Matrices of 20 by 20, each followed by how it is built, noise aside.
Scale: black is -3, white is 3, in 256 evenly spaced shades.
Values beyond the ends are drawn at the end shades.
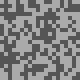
noise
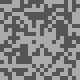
noise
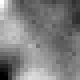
smooth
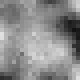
smooth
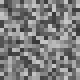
noise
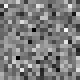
noise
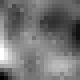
smooth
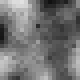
smooth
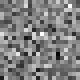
noise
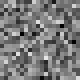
noise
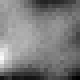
smooth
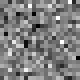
noise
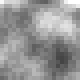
smooth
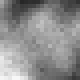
smooth
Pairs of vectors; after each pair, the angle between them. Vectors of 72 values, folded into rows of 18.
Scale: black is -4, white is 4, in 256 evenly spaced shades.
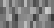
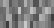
nearly parallel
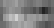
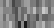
partly opposed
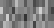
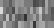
nearly parallel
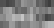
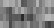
nearly opposite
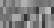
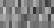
partly aligned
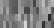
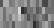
orthogonal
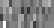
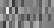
partly opposed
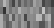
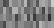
partly opposed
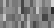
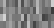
nearly parallel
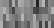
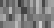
partly opposed
